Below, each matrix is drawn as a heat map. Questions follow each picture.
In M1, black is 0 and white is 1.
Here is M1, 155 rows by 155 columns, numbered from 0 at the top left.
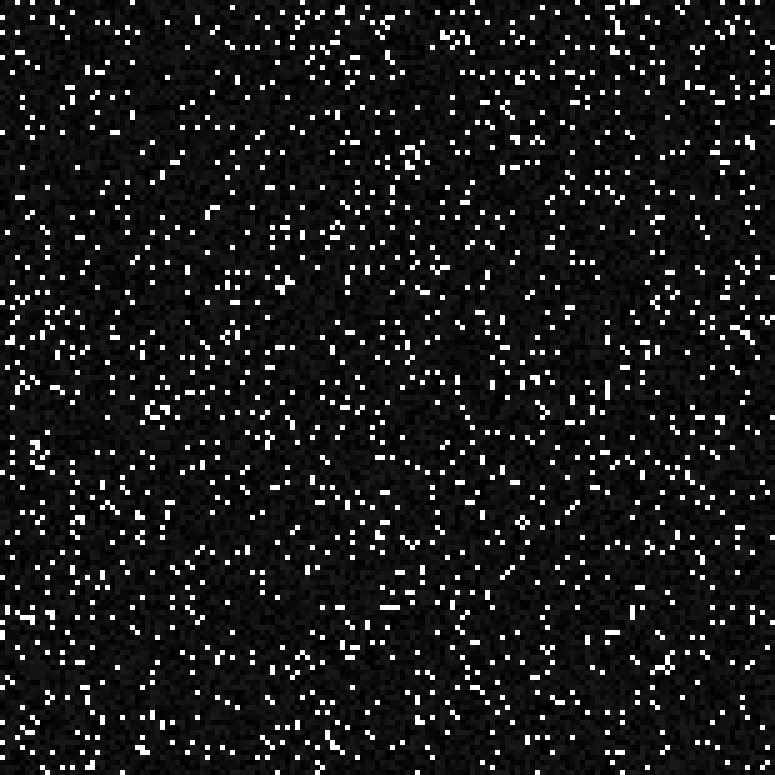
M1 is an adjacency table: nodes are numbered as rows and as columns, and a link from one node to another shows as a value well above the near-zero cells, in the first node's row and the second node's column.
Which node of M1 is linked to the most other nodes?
node 121
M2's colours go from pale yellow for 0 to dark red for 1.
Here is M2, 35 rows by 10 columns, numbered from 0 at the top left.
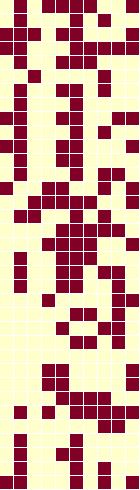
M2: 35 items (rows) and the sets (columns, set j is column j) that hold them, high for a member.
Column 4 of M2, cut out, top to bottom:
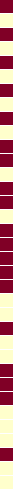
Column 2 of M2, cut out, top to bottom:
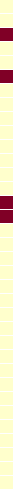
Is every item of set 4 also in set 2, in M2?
no
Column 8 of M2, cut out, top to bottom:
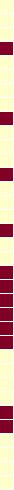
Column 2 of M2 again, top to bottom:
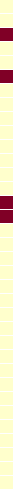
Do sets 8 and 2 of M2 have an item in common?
no
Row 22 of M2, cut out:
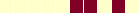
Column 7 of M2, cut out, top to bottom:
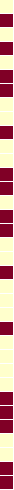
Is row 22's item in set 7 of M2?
no
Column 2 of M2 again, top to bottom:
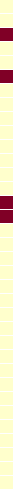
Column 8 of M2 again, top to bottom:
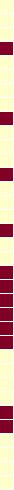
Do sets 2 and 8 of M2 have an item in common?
no
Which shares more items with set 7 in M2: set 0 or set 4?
set 4
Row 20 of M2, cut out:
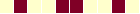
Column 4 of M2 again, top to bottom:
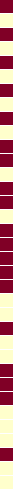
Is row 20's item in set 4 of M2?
yes
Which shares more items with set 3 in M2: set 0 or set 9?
set 9
